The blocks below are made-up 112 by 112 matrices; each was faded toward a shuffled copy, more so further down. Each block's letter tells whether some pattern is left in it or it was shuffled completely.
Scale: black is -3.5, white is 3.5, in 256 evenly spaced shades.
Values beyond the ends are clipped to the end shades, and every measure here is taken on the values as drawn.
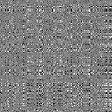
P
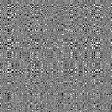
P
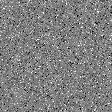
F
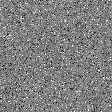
F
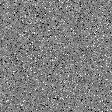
F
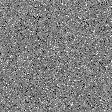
F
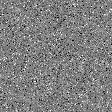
F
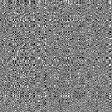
P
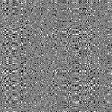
P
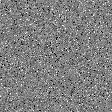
F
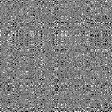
P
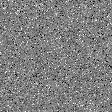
F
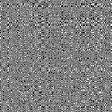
P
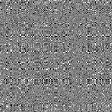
P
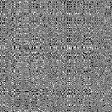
P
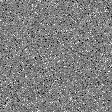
F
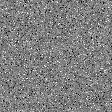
F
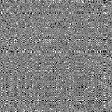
P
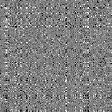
P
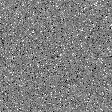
F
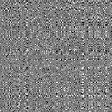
P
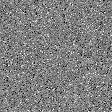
F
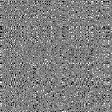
P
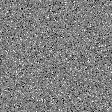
F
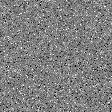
F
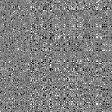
P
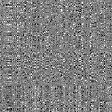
P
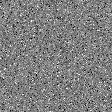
F
